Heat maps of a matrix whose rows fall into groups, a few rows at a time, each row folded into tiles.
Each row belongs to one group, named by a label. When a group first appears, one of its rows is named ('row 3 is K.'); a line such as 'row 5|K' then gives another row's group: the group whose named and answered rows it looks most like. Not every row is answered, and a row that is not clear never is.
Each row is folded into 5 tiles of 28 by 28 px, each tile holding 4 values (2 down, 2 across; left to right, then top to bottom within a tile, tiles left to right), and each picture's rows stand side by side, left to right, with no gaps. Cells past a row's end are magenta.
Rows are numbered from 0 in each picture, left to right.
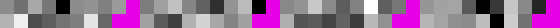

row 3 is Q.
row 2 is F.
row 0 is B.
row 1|Q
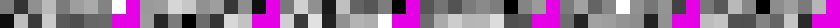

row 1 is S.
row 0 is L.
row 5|B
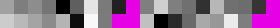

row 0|Q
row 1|S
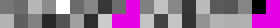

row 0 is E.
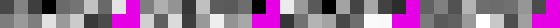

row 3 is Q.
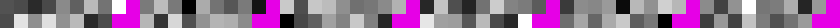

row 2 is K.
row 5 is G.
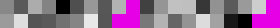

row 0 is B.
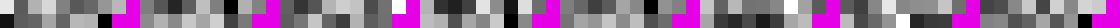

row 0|K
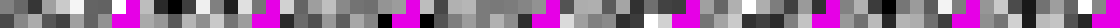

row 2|K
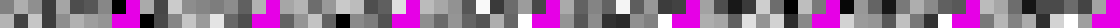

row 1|K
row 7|B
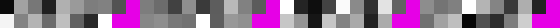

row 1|Q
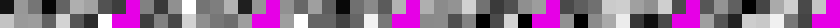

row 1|G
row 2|B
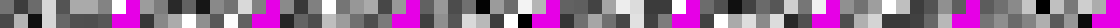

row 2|G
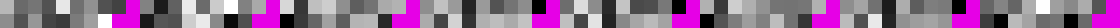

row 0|E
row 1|G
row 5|K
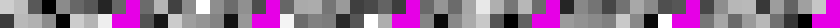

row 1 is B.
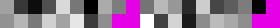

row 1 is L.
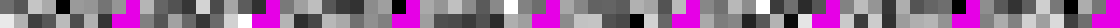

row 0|B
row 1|E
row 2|Q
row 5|E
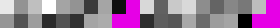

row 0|S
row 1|K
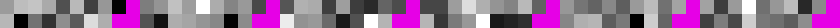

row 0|S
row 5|G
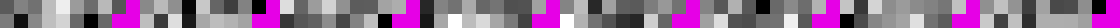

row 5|B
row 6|K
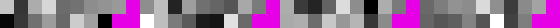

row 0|K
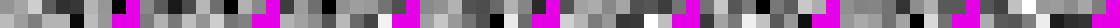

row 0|Q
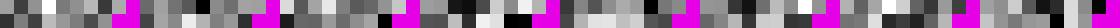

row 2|K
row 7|Q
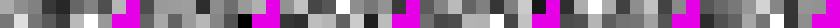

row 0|B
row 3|Q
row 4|F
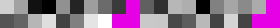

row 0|E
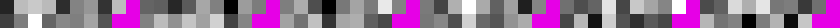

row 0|F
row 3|G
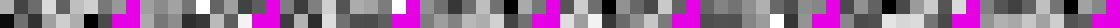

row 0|G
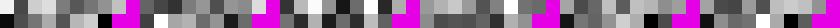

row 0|K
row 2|F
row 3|F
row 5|G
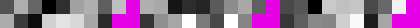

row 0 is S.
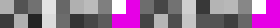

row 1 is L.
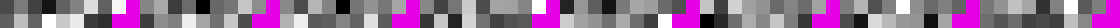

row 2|B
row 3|L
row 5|K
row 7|F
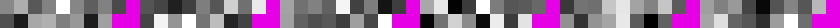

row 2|E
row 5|B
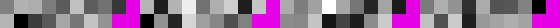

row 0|S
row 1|G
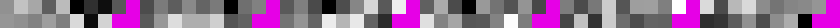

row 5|K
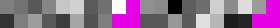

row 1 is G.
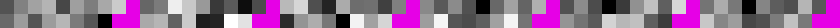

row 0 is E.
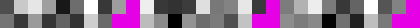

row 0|F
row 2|F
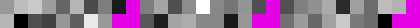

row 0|S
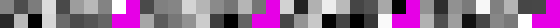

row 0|L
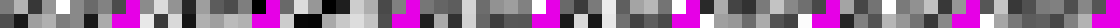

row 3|L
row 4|L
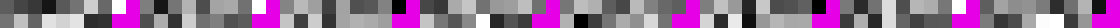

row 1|L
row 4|S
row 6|L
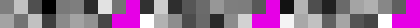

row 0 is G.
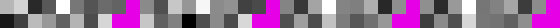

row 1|E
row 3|G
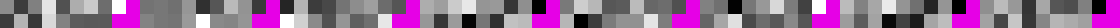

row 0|L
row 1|Q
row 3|S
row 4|S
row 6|S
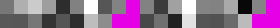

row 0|F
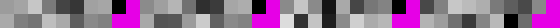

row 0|Q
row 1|Q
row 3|E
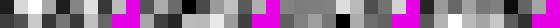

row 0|F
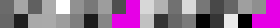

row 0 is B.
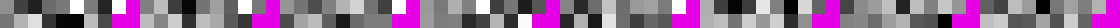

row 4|L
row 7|B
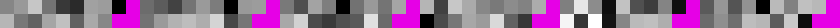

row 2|B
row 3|K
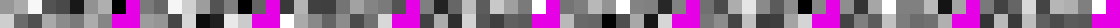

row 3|L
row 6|G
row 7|L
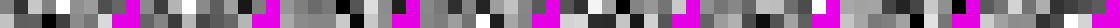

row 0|E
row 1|G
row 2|Q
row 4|B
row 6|Q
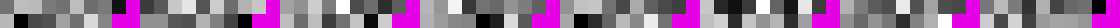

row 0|S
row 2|E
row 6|E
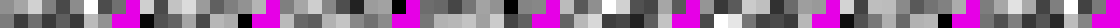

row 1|K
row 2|Q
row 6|K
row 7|F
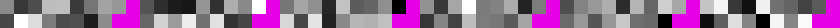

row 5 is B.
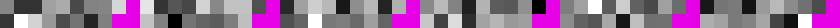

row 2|F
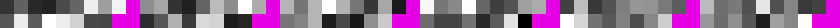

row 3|K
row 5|E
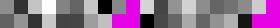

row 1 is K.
